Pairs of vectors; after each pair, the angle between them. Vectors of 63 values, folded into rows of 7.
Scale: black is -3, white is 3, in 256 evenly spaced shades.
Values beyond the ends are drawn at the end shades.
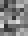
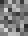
orthogonal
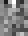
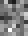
partly opposed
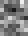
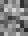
nearly opposite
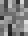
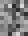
partly aligned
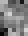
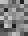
partly aligned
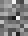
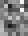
orthogonal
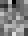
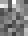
nearly opposite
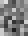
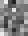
nearly parallel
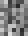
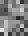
orthogonal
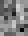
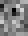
partly aligned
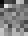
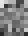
nearly opposite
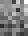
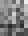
nearly parallel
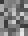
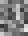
orthogonal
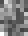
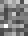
orthogonal
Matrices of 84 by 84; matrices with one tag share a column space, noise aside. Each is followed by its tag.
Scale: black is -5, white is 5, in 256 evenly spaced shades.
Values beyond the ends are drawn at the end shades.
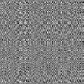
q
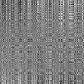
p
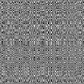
q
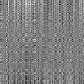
p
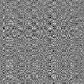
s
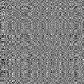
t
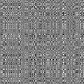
t
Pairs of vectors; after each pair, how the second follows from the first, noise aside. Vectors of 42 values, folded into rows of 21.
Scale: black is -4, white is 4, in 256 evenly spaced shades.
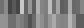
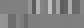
partly zeroed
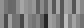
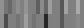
partly zeroed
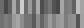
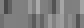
partly zeroed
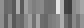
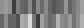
shuffled
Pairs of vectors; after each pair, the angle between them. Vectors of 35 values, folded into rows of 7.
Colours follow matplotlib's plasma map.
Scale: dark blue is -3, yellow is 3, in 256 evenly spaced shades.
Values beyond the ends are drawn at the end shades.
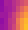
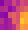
nearly parallel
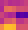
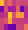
partly opposed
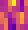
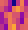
nearly opposite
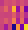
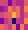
partly opposed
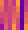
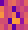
orthogonal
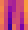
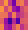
partly aligned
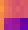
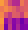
nearly parallel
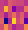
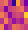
partly opposed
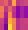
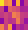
orthogonal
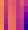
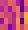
partly opposed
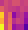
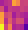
nearly parallel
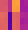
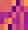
orthogonal
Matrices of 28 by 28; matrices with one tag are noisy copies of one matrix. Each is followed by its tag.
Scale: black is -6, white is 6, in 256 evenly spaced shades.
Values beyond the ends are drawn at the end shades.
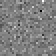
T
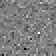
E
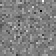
T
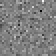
T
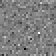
E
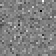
T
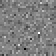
E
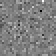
T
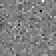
T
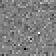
E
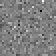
T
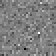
E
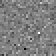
E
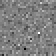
E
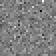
T
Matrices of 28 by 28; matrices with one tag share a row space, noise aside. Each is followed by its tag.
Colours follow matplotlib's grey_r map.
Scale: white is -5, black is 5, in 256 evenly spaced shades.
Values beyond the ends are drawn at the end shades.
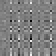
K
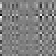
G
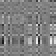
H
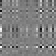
G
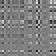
H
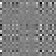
G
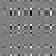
K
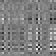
H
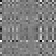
G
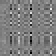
K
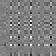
K
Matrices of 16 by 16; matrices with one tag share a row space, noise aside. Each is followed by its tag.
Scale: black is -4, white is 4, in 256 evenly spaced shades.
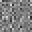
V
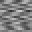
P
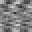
P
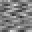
P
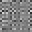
V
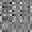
V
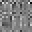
V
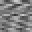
P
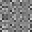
V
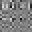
V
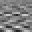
P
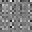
V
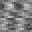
P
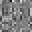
V
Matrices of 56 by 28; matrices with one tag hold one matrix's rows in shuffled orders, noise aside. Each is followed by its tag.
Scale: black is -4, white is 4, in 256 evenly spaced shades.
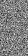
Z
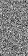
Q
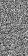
Z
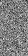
Q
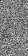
Z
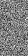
Z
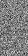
Z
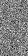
Q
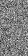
Z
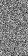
Q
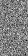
Q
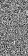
Z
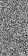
Q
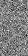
Q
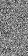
Z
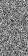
Q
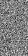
Z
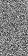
Q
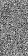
Z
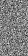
Q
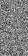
Z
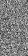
Z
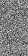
Q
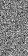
Z
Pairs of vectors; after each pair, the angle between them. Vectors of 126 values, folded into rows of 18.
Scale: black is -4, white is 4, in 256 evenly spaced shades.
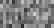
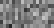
nearly parallel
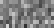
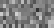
orthogonal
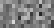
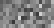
nearly opposite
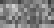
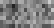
nearly opposite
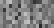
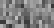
partly opposed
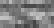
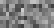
partly aligned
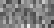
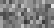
orthogonal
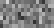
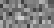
partly opposed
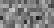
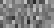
partly opposed
